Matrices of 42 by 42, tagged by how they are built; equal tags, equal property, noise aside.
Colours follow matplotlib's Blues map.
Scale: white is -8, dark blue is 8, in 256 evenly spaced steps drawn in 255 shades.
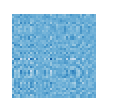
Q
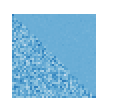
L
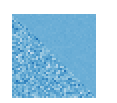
L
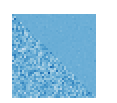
L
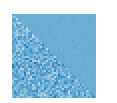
L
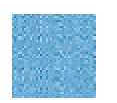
Q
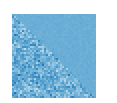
L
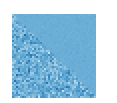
L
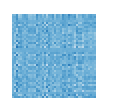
Q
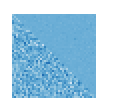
L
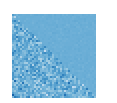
L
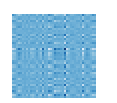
Q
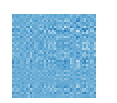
Q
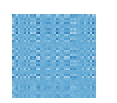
Q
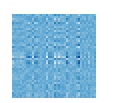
Q
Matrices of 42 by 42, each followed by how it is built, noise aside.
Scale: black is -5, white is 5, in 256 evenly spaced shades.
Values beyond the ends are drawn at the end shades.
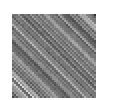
Toeplitz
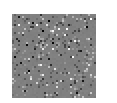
sparse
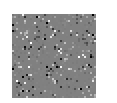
sparse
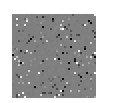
sparse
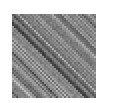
Toeplitz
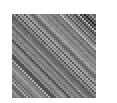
Toeplitz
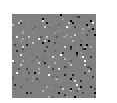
sparse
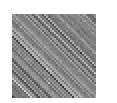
Toeplitz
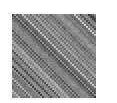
Toeplitz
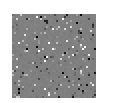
sparse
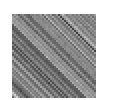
Toeplitz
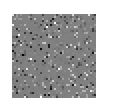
sparse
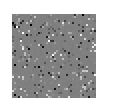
sparse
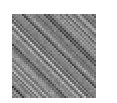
Toeplitz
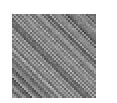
Toeplitz
